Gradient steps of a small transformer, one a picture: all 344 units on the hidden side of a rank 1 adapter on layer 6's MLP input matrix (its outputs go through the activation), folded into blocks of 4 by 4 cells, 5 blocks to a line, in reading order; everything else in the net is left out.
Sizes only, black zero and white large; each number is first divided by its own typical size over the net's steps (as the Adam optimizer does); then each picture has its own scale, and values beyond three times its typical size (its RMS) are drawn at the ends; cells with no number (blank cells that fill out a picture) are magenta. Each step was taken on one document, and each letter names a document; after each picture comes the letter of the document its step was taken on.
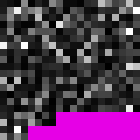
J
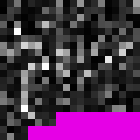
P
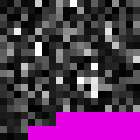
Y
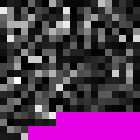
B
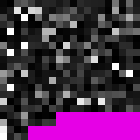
J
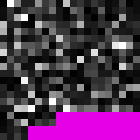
P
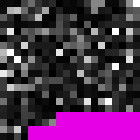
J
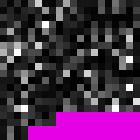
P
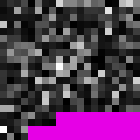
Y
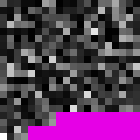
B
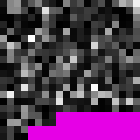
Y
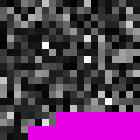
B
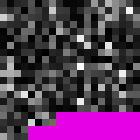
B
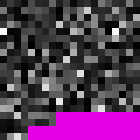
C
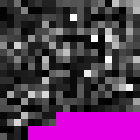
Y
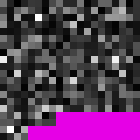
C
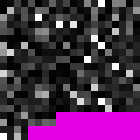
J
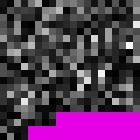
Y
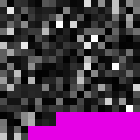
J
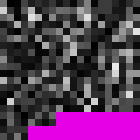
B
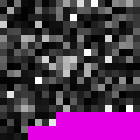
Y
